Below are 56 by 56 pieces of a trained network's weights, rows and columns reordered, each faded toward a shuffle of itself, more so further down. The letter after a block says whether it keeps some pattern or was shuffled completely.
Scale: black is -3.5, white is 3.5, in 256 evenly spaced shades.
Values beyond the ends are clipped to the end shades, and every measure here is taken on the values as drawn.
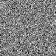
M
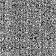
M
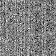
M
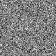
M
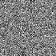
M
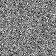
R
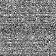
M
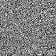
M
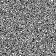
R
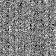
M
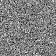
R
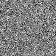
R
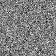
R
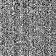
M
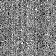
M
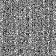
M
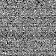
M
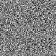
M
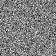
R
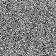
R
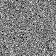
R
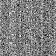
M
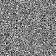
M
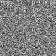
M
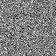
R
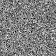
R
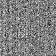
M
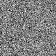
R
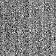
M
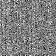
M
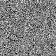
R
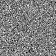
R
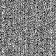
M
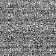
M
